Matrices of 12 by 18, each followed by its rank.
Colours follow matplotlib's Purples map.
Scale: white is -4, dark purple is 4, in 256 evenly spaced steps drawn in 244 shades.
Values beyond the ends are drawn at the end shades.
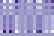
one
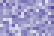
full rank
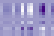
one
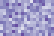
full rank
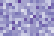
full rank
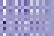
one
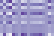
one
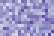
full rank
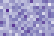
full rank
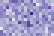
full rank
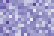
full rank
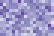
full rank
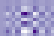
one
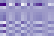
one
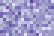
full rank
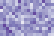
full rank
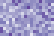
full rank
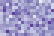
full rank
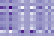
one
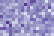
full rank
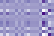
one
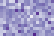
full rank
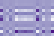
one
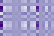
one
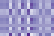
one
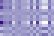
one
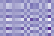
one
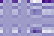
one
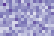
full rank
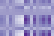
one
